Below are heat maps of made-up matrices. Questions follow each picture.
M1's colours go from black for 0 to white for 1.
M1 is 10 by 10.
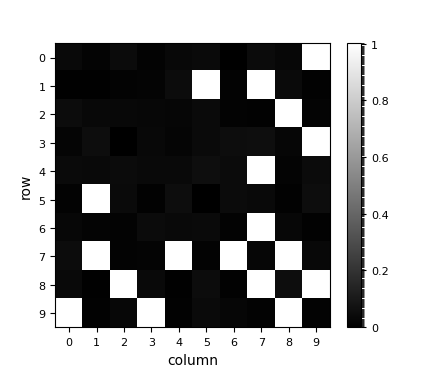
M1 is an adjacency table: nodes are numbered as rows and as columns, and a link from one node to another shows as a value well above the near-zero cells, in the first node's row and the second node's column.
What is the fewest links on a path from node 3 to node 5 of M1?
5
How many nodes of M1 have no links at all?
0
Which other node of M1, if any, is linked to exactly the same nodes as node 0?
node 3
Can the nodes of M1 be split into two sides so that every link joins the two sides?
yes
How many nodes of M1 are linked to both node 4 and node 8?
1
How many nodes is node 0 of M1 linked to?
1
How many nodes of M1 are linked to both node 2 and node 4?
0
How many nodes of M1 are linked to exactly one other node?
6
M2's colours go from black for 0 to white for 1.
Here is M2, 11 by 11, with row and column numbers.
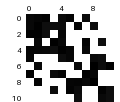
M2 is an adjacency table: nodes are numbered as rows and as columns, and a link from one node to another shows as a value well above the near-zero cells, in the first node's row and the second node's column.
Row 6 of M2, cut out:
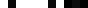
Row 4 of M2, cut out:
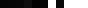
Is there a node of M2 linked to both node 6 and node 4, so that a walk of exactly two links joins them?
no
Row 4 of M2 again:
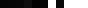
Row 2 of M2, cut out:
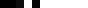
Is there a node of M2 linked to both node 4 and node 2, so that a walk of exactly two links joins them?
yes
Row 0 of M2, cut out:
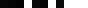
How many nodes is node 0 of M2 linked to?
5
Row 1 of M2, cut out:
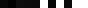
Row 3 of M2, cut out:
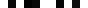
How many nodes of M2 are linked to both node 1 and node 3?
2
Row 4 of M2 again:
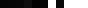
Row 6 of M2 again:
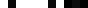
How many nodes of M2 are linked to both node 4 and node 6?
0
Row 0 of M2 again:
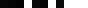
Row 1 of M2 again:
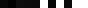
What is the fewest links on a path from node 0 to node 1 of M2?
2
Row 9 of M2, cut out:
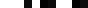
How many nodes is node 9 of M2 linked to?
6
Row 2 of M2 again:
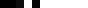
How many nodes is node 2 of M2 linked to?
7
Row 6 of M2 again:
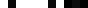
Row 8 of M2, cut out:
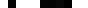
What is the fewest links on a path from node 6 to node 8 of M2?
2
